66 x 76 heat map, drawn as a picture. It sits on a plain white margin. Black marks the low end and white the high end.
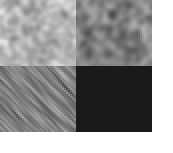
It is made of 2 by 2 panels. Panel 1,1: high, blotchy. Panel 1,2: middling, blotchy. Panel 2,1: middling, slanting down to the right. Panel 2,2: very low, flat.
